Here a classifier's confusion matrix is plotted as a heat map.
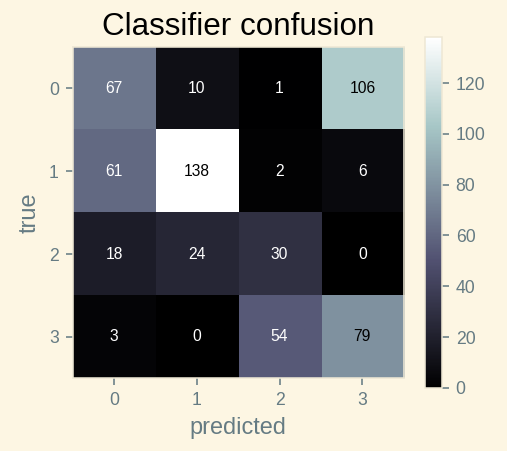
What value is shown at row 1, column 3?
6
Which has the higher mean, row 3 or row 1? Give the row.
1
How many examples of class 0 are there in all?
184
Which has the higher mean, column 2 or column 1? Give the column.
1
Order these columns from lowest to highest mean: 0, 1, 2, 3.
2, 0, 1, 3
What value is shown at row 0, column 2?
1
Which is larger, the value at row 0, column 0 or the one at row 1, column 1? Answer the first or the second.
the second
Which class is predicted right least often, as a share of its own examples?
0
